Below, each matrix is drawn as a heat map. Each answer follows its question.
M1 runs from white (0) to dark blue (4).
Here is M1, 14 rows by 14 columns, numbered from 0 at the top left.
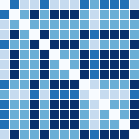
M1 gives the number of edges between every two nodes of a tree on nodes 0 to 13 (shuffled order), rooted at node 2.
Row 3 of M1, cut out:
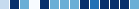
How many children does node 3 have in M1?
0
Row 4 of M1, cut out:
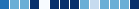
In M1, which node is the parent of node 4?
9
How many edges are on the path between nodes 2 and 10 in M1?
2
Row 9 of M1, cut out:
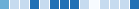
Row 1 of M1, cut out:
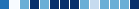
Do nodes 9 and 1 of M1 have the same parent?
no
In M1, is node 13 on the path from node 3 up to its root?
no
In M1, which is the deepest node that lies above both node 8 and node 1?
9
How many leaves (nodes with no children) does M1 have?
11
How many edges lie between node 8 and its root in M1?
2
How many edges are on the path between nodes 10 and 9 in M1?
1
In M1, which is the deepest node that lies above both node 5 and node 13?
0
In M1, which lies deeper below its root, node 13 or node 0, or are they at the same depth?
node 13
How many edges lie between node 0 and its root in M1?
1
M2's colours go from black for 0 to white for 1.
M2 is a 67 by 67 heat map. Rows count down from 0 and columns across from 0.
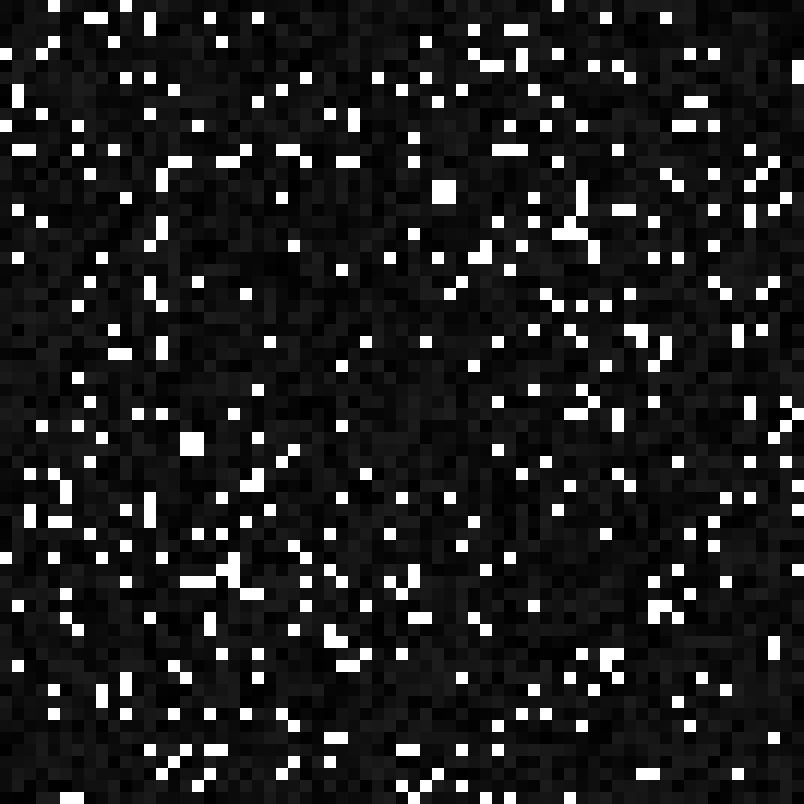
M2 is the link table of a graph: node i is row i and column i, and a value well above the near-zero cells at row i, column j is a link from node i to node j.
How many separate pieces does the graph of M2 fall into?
2
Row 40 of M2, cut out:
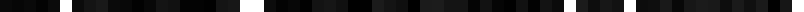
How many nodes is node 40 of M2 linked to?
6
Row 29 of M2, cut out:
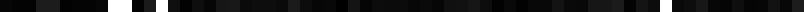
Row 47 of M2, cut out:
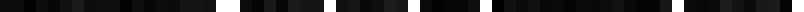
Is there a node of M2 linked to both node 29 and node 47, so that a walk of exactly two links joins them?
no
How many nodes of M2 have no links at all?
1
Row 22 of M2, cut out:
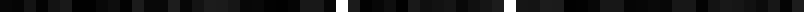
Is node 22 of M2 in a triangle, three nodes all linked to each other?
no
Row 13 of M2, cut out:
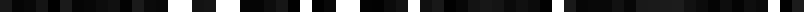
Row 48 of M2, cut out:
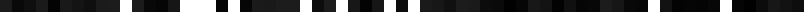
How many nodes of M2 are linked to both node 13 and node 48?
5
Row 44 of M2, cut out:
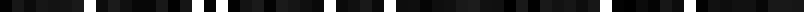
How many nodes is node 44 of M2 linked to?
7
